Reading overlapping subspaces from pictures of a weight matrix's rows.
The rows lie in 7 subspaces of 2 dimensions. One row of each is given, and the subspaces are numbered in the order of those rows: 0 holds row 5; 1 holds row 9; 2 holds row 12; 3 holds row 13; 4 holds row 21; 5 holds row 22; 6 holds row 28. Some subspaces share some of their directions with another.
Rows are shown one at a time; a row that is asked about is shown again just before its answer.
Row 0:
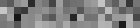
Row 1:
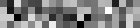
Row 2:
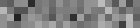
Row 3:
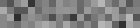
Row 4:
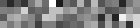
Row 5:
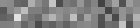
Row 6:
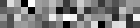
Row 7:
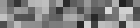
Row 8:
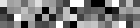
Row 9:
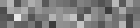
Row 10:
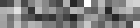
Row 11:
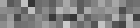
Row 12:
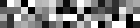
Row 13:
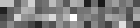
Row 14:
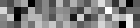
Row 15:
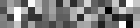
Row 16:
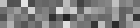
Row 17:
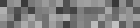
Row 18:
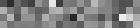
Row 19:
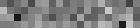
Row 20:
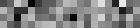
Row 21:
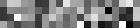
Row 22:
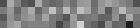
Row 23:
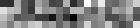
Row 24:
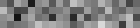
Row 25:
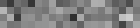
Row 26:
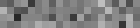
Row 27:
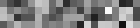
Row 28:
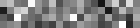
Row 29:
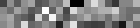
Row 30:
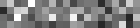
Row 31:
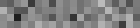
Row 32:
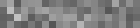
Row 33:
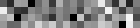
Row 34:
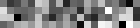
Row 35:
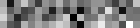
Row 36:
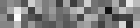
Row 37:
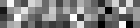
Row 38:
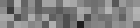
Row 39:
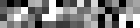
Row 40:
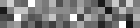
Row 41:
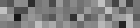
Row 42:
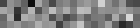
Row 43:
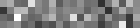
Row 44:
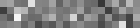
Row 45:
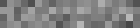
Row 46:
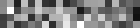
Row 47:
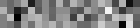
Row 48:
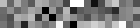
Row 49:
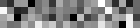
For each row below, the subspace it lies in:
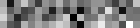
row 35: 5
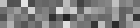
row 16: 2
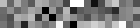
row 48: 6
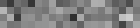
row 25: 0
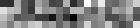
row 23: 3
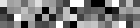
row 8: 6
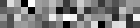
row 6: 2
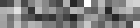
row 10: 3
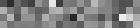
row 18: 0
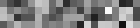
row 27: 4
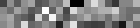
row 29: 6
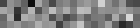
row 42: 5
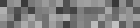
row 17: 2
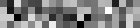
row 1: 1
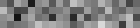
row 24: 6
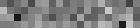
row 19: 4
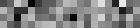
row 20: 4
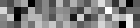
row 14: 3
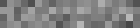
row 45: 5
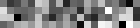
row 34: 4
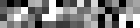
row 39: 0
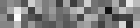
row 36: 3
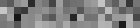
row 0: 1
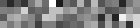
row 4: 0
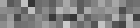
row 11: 2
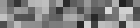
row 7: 4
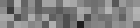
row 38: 1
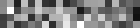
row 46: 1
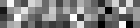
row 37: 5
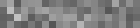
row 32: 1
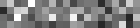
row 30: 6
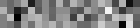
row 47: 3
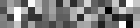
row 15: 3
